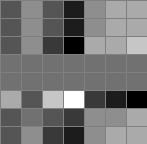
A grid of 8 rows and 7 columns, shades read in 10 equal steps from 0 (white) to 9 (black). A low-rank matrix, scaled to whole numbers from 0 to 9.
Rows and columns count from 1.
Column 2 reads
4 4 4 5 5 6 5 4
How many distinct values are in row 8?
5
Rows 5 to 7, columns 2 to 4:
5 5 5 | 6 2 0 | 5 6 7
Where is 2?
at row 3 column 7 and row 6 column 3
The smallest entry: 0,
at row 6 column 4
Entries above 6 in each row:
1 1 2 0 0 3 1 2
